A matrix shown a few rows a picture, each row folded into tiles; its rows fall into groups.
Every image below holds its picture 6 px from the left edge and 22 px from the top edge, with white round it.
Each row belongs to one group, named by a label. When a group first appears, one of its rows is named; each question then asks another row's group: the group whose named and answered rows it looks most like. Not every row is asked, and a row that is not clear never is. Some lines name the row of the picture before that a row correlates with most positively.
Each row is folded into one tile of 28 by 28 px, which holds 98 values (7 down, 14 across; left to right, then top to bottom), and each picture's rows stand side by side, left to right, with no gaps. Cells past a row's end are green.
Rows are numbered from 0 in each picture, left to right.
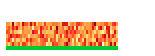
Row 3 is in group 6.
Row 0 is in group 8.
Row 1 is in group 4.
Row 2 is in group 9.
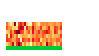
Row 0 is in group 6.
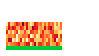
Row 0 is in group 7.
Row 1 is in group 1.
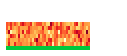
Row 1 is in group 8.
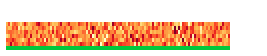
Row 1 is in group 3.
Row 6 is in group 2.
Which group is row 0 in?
9
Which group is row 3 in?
1
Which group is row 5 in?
8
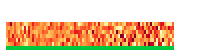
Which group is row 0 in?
3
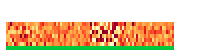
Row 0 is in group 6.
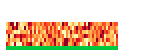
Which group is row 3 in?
9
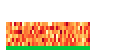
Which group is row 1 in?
4
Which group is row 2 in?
3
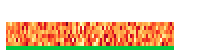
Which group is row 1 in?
6
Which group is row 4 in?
7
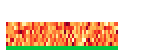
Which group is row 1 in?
4
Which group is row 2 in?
3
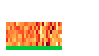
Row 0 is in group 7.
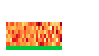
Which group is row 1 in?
3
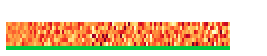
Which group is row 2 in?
7
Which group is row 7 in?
6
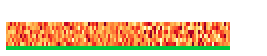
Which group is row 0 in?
6
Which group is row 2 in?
3
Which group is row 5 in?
9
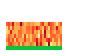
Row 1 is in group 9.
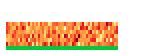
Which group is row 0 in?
1
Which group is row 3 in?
7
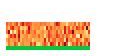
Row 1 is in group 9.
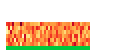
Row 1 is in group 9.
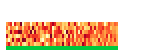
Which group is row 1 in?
7
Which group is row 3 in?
2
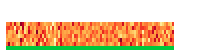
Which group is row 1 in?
3
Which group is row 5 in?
4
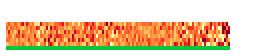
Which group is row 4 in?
2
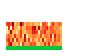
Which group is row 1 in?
2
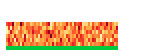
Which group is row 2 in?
6
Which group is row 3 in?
7
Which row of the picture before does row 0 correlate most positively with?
0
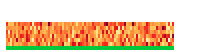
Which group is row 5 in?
1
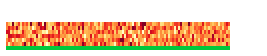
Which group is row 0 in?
8
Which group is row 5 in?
4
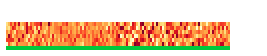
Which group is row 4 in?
1
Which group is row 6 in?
8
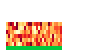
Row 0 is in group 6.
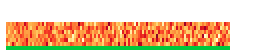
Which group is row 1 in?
6
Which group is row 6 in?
7
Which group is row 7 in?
1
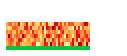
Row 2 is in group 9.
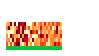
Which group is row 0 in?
6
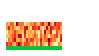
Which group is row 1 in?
9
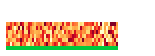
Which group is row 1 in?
7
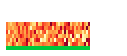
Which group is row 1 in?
7
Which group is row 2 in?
3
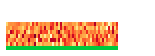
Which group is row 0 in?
4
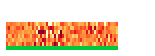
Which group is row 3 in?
2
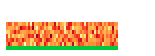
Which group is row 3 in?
4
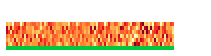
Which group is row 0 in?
2
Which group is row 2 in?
2
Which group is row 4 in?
1
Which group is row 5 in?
2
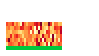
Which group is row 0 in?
8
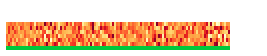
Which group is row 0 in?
3
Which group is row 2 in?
6
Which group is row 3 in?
1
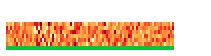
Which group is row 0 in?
2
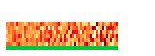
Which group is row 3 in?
9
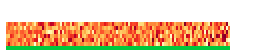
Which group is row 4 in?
6
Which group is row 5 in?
9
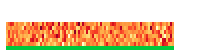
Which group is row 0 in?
3
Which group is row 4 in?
1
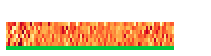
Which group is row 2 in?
2
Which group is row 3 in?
2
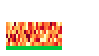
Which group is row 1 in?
7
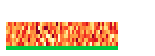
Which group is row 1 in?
1
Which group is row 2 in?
9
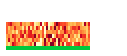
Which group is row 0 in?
3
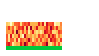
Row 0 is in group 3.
